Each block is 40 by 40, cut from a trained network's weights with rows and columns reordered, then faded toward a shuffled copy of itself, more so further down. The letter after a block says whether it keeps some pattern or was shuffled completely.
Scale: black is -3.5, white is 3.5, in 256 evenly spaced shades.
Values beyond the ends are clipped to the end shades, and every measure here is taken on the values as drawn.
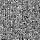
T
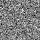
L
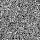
L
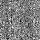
T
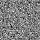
L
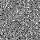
L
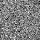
L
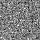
L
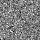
L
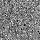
L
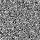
L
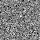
L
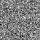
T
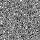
L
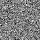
L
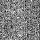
T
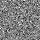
L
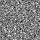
L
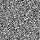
L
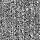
T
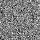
L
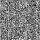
T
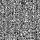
T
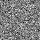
L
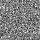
L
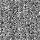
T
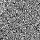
T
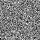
L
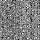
T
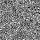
L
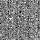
T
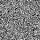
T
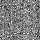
T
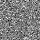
L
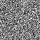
L
